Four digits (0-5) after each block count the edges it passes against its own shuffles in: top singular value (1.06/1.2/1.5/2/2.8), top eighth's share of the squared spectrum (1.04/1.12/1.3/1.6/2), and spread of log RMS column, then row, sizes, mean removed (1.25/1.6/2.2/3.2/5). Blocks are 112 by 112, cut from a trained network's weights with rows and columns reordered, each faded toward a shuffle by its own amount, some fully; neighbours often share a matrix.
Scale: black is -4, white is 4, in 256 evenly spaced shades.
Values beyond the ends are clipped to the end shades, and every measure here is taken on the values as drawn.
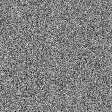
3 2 0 0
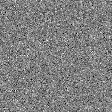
2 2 0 1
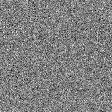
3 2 0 0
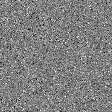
1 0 0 0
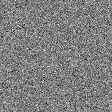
0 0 0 0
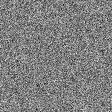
0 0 0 0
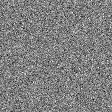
0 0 0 0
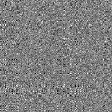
4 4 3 3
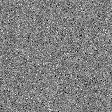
0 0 0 0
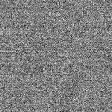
3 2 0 1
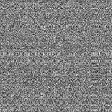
4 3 1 2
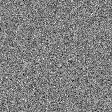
0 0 0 0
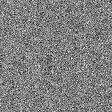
2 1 0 0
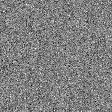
2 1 0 0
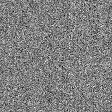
2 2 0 0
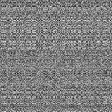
5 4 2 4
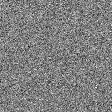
2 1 0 0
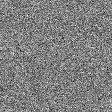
2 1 0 0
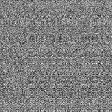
4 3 1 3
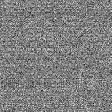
4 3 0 2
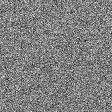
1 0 0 0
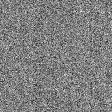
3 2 0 0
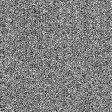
3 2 0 0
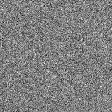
3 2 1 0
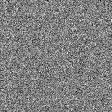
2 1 0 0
